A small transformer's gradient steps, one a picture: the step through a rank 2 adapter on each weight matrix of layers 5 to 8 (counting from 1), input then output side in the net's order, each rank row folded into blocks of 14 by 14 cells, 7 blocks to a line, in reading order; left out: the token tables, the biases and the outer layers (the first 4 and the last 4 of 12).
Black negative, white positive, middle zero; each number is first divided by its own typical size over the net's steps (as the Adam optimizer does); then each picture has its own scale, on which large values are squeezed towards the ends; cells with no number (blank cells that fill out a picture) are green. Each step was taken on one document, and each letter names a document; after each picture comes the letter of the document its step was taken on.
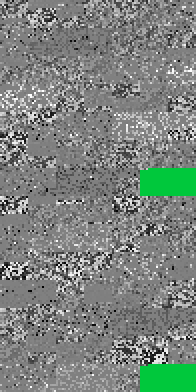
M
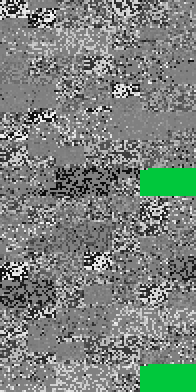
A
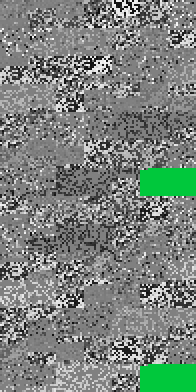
A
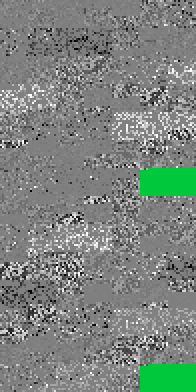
M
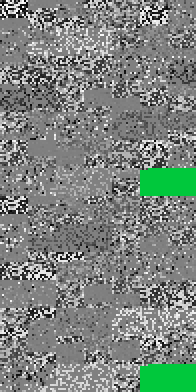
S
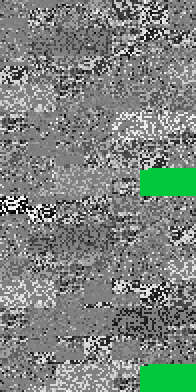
S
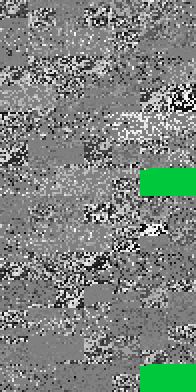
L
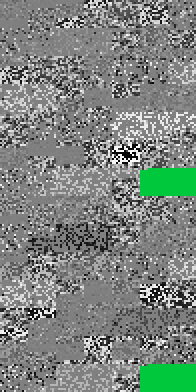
S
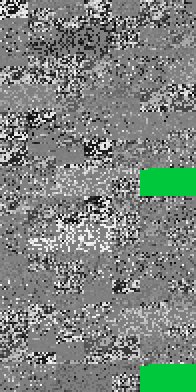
L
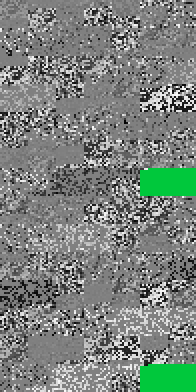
L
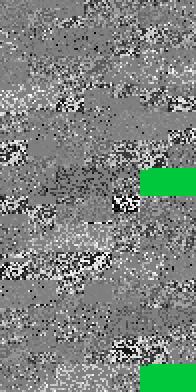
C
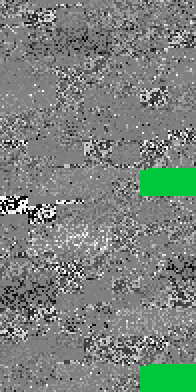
M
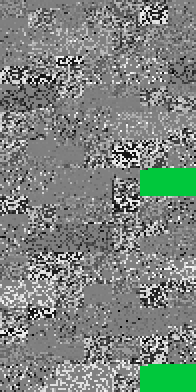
S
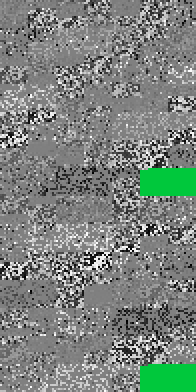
C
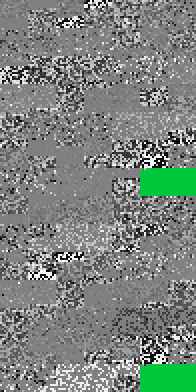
S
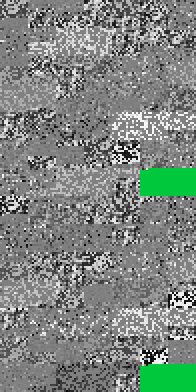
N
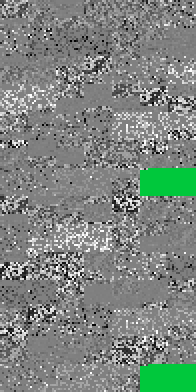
M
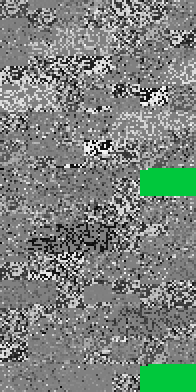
A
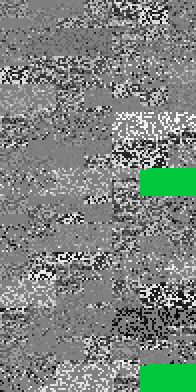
S
